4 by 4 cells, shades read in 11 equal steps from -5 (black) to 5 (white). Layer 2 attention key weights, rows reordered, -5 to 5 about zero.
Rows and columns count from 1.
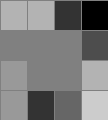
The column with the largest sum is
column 1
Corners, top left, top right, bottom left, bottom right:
2 -5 1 3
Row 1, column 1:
2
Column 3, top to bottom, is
-3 0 0 -1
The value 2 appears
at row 1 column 1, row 1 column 2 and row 3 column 4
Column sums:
4 -1 -4 -2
